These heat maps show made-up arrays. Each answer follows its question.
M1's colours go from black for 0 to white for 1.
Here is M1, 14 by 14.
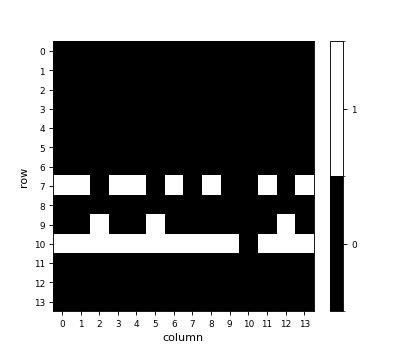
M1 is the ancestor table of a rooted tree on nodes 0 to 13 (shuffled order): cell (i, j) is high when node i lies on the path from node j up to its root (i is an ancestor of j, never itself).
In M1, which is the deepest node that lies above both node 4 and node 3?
7
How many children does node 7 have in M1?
8
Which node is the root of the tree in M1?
10
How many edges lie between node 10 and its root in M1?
0
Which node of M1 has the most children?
7
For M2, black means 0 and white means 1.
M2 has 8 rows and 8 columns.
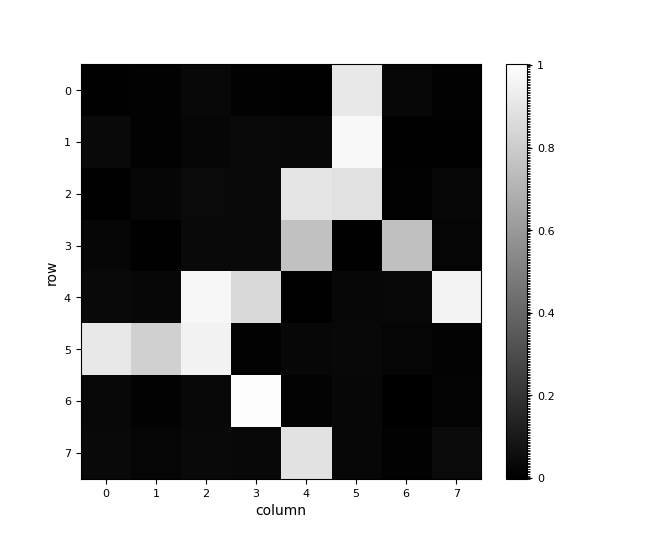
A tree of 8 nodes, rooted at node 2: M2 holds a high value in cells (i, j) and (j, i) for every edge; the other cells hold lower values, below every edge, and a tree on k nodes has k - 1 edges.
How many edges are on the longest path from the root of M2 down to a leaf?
3
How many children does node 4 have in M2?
2
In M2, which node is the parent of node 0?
5
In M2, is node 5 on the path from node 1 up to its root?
yes
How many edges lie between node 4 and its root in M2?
1
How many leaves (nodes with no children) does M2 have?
4
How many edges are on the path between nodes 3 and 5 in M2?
3
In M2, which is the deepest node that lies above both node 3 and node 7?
4
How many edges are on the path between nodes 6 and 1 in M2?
5
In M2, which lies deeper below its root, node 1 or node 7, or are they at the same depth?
the same depth
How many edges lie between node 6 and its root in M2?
3
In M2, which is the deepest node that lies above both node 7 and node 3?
4
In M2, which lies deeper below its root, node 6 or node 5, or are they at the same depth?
node 6
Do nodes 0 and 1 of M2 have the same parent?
yes
